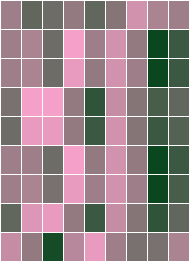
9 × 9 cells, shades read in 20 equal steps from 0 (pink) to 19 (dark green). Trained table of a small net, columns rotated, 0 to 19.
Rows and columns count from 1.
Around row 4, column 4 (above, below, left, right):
1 8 0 16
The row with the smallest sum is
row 9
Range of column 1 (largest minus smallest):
8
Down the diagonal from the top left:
7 6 11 8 15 3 7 16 6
